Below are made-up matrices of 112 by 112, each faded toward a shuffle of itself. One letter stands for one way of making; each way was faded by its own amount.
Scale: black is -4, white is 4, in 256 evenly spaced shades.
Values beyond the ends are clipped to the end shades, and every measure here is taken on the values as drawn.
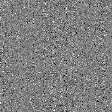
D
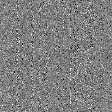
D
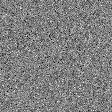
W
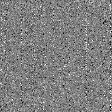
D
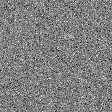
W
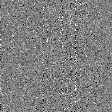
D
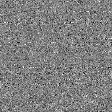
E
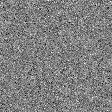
W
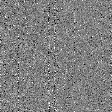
D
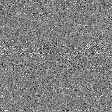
E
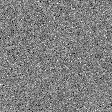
W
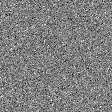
W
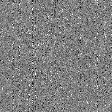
D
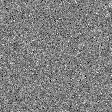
W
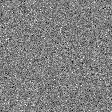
W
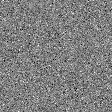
W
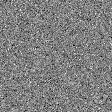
W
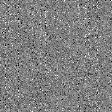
D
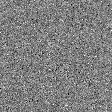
W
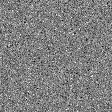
W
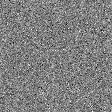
W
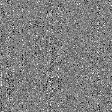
D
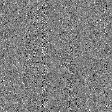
D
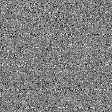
E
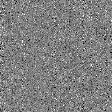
D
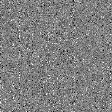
D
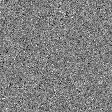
W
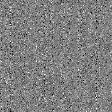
D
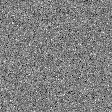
W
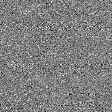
E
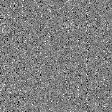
D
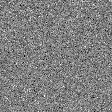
W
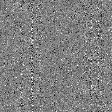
D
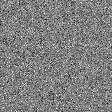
W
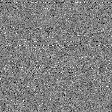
E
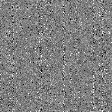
D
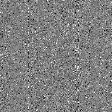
D
